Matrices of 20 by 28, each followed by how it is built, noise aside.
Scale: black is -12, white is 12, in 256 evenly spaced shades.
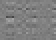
low rank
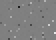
sparse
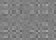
low rank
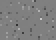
sparse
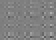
low rank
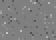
sparse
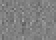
low rank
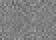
low rank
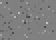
sparse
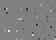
sparse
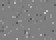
sparse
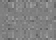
low rank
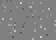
sparse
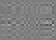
low rank
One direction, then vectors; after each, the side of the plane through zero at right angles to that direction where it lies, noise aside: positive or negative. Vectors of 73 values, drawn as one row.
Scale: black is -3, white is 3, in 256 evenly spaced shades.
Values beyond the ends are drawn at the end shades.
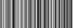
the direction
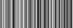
positive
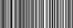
negative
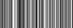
negative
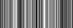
negative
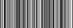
negative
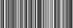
positive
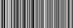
negative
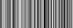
positive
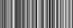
negative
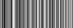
negative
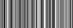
negative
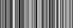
negative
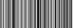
positive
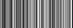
negative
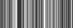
negative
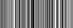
negative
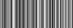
negative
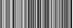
positive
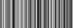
positive
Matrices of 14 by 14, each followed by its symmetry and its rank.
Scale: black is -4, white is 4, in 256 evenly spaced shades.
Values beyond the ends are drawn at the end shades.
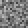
neither, full rank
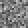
neither, full rank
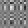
neither, rank one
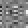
neither, rank two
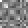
symmetric, rank three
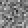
neither, full rank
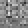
neither, rank three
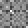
symmetric, rank three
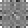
symmetric, rank two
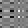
neither, rank one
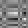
neither, rank one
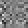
neither, rank two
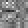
neither, rank three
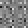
neither, rank two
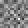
symmetric, rank three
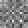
symmetric, rank two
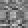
neither, rank three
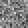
neither, full rank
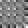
symmetric, rank two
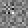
symmetric, rank three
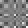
symmetric, rank two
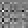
neither, rank two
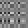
neither, rank one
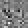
neither, rank three
